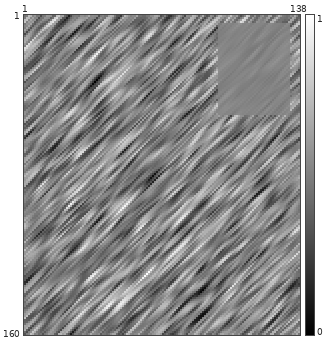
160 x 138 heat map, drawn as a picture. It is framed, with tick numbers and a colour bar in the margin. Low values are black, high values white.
Mirror symmetry: none. Odd rows or columns: none. Calmest part: top right. Grain: diagonal, up to the right. Odd patch: calmer, in the top right. Slope: none.
